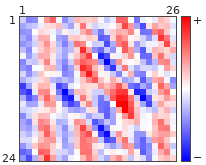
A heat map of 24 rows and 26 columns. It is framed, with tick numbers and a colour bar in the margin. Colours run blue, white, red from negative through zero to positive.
Upright stripes repeat 4 times across the table. The histogram is bell-shaped. No overall slope runs across the table. No single row or column stands out from its neighbours. The middle left is the ninth with the lowest average.
